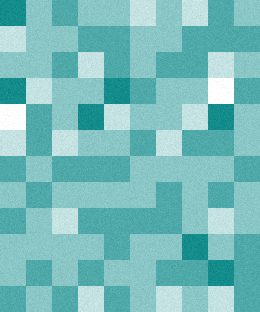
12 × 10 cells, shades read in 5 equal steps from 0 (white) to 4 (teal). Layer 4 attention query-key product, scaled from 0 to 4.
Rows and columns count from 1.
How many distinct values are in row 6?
3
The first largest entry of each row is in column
1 4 3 1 4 2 1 2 1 8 9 1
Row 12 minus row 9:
0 0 2 -2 0 -1 -2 0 0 1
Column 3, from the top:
3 2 3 2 2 1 3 2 1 2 2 3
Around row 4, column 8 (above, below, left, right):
3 1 2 0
